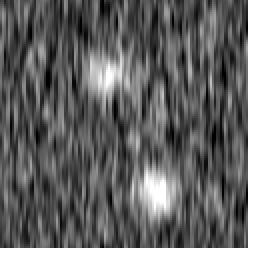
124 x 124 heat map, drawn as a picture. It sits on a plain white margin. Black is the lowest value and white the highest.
Two bumps rise from the field. The halves do not mirror each other. The bottom middle is the ninth with the highest average. There is no overall slope.
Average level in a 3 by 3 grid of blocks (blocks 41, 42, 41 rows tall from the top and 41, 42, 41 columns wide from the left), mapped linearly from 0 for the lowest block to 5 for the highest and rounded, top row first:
031 | 130 | 052
